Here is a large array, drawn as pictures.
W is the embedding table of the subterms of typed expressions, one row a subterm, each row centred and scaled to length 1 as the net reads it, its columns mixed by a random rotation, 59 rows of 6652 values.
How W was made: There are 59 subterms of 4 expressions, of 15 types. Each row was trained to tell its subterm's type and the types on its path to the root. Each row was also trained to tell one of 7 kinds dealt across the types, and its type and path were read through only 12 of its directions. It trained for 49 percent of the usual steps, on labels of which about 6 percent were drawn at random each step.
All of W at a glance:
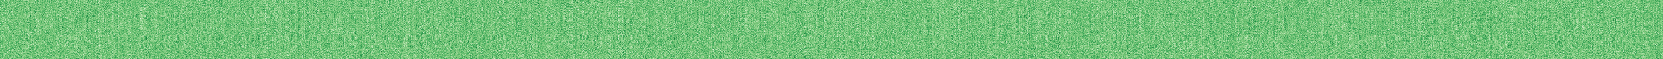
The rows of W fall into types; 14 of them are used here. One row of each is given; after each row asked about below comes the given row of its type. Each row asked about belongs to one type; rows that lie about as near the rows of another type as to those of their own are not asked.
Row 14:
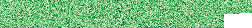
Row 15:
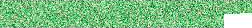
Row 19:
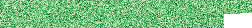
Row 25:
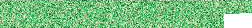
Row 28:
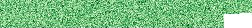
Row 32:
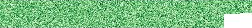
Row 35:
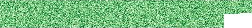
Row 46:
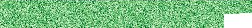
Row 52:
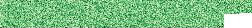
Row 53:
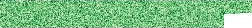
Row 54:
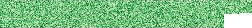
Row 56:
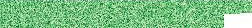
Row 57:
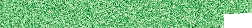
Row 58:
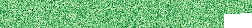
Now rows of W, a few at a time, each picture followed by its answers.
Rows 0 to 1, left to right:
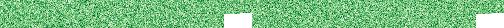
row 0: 52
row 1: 46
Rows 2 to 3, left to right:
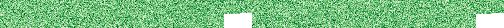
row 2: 19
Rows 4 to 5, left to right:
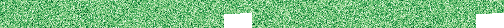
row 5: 52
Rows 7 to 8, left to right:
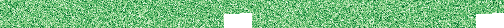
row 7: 28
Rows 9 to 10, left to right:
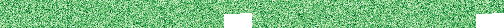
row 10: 15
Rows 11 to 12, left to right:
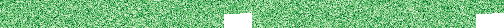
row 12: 19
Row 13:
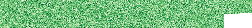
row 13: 46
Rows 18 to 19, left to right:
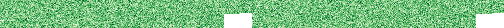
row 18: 25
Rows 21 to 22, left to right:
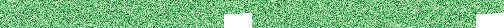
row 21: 58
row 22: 53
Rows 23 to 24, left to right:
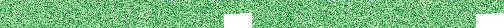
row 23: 28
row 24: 57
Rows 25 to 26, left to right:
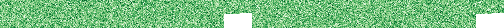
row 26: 19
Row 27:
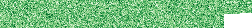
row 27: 15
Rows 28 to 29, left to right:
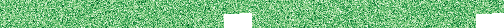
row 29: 15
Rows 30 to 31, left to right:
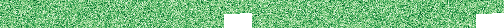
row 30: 56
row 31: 58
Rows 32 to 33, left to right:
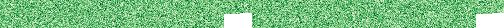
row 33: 56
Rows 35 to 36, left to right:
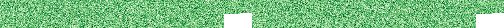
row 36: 25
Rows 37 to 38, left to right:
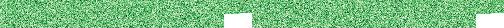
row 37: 46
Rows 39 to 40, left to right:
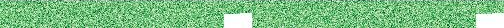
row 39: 46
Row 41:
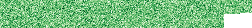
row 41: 57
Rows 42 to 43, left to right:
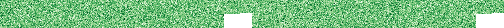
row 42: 56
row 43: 54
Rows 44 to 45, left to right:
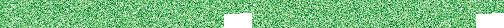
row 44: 32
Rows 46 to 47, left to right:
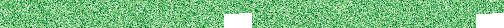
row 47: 52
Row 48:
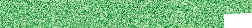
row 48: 56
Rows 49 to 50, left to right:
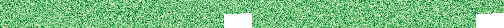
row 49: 25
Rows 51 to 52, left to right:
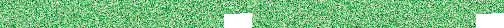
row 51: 15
